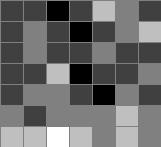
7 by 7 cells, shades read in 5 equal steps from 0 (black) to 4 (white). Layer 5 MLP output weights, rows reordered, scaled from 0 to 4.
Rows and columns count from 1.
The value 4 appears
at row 7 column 3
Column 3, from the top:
0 1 1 3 2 2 4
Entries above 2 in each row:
1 1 0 1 0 1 5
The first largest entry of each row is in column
5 7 2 3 2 6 3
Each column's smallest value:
1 1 0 0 0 1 1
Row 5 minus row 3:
0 0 1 0 -2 1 0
